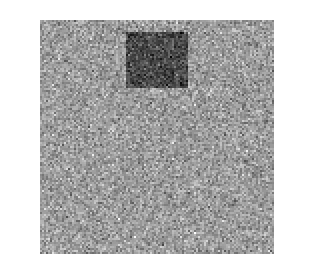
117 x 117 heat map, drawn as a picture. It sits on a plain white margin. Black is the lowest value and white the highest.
The ninth with the lowest average is the top middle. Overall the values sit about 60% of the way up the scale. There are no regular stripes. In the top middle lies a patch that is lower than the rest.
